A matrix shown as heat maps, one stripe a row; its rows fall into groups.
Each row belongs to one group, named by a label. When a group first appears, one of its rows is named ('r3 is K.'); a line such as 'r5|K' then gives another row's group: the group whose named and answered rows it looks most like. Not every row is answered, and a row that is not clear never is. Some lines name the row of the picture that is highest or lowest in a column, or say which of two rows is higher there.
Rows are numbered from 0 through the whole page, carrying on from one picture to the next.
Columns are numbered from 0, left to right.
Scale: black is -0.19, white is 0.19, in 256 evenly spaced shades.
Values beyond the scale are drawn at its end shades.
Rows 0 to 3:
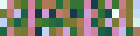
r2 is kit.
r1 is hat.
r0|kit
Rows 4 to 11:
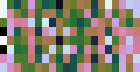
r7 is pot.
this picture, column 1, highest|9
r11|kit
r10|kit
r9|pot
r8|kit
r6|hat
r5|kit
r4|kit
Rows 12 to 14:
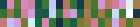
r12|pot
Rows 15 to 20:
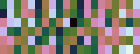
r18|kit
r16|pot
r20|kit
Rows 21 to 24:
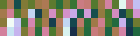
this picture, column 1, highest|23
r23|hat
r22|pot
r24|hat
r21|kit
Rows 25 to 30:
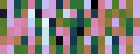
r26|pot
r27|hat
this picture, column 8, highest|28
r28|hat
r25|kit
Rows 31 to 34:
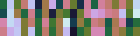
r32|hat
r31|pot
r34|hat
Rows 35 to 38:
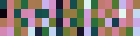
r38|pot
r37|kit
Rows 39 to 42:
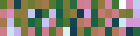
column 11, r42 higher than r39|No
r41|kit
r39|kit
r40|pot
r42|hat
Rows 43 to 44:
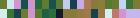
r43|hat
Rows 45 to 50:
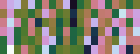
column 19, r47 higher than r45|Yes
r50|hat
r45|hat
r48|kit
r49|kit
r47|hat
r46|kit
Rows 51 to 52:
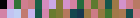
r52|hat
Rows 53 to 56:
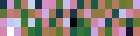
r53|pot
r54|kit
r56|hat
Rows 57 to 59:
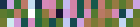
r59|hat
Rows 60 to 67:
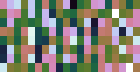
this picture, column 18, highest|67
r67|kit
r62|kit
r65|pot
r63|pot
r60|hat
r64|pot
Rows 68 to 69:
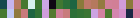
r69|hat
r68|hat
